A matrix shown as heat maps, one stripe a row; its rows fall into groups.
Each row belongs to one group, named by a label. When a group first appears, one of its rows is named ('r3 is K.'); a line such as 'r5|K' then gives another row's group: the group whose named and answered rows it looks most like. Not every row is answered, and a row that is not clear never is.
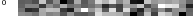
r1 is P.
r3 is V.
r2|V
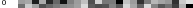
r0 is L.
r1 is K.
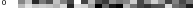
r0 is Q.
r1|K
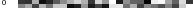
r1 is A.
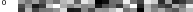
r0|K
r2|A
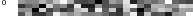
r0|K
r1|P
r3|Q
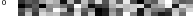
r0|V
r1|P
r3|Q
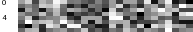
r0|K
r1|A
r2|P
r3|A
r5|K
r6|P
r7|K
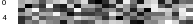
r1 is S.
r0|K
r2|P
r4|P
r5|V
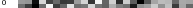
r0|L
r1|S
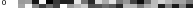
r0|L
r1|K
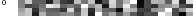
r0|Q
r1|V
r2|L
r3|L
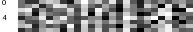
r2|L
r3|L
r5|V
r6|L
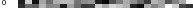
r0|Q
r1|V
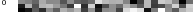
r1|Q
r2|P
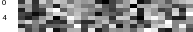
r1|S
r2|Q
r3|Q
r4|S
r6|P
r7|S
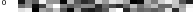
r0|V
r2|A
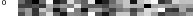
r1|P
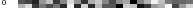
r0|S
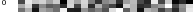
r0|K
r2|A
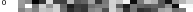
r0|S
